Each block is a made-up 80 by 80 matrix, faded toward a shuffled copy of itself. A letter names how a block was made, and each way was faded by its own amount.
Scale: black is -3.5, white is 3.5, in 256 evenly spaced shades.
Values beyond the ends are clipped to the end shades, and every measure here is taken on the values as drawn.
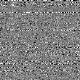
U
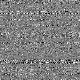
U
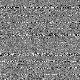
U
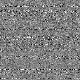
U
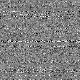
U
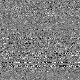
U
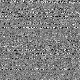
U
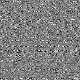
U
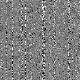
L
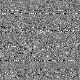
U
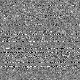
U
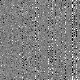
L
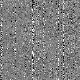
L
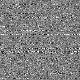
U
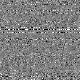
U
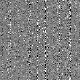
L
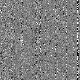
L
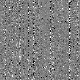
L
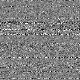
U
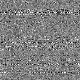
U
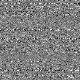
U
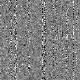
L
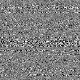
U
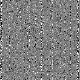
L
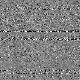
U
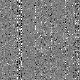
L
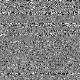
U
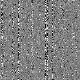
L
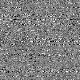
U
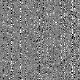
L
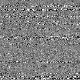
U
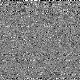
U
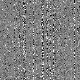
L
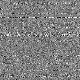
U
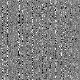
L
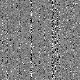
L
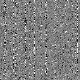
L
